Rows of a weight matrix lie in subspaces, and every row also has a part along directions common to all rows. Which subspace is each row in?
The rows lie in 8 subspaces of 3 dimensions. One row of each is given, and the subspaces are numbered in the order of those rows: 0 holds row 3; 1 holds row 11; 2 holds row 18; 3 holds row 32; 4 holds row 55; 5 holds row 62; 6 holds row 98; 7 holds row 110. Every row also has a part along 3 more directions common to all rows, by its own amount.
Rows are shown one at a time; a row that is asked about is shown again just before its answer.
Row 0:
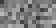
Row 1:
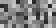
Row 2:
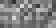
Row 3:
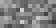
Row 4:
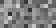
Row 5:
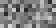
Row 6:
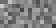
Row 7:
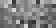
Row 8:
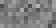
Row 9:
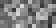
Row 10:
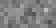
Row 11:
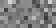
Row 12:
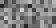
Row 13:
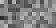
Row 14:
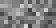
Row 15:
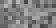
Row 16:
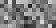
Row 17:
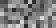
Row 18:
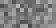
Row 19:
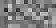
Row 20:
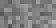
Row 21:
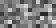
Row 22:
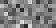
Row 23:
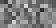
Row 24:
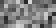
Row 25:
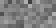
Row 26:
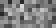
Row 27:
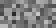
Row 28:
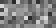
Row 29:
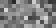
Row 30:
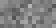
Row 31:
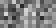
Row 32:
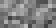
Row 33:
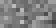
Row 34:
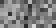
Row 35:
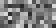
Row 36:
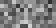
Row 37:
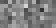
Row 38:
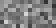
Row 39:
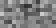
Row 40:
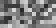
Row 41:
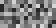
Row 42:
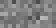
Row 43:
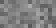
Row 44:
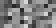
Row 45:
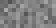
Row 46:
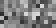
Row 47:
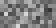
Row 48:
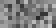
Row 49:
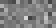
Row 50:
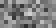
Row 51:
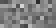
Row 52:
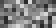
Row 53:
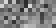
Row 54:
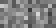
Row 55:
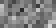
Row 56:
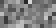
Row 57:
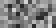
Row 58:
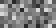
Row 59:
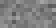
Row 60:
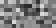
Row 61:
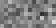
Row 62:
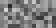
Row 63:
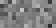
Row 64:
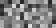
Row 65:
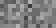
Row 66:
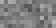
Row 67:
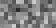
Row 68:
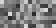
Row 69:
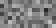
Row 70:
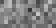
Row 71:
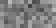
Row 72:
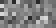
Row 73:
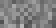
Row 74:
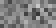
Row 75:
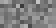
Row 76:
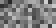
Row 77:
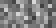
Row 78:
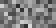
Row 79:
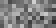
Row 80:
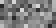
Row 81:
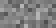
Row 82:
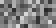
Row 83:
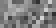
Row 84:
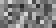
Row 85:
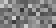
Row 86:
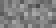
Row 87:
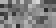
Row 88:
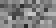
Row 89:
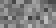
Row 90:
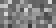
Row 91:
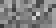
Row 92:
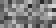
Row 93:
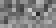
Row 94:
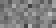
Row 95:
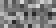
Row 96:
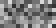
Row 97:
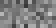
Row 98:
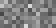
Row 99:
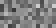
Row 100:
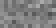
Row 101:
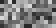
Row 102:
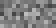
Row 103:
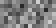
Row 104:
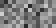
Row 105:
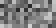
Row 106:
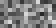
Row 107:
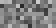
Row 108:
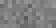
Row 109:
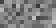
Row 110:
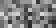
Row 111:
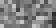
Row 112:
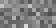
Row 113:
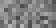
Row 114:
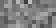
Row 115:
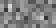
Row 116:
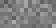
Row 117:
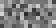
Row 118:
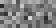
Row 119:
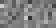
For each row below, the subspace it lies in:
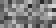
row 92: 3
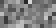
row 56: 5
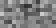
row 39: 7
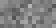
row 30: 0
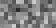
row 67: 1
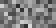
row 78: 2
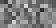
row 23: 6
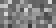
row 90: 4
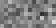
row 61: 7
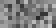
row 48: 5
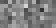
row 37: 6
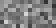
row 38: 7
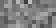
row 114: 5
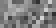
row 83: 1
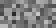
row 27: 3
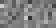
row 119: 1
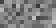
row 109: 0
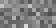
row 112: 6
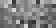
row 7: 5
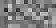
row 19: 5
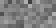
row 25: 5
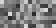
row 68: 0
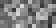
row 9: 5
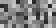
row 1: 1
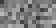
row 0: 0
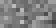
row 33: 0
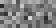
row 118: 1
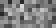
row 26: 3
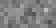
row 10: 2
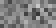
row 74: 3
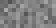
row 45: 7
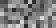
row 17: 5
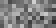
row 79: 7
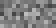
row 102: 3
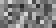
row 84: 2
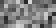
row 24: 5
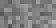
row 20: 7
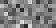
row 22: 2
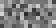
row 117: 3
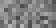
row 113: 7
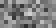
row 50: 6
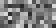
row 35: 2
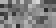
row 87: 1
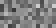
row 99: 4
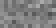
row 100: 3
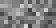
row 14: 6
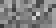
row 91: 0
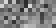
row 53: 6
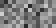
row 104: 6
